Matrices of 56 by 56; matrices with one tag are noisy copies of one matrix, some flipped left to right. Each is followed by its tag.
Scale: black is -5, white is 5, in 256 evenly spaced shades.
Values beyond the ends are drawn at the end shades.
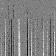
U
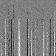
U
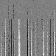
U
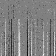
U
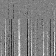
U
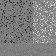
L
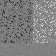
L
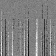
U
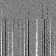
U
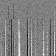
U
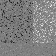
L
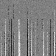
U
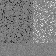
L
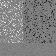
L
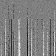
U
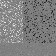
L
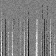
U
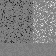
L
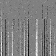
U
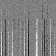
U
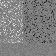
L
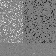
L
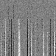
U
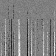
U
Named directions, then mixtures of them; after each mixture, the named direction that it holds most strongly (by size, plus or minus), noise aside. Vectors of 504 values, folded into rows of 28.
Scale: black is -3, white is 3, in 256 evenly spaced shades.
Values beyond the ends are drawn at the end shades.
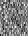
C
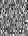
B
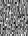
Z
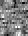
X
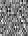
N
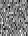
Z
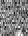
X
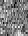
X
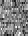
X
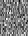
Z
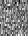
Z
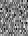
N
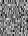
B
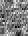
X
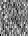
C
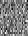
B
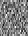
C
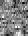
X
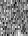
X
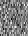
C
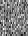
Z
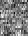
X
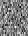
C
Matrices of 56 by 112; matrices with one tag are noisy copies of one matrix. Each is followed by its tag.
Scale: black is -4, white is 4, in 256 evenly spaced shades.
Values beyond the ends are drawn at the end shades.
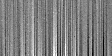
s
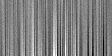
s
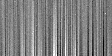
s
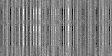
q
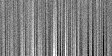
s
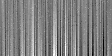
s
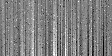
s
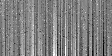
s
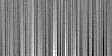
s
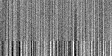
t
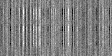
q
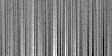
s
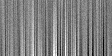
s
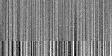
t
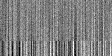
t
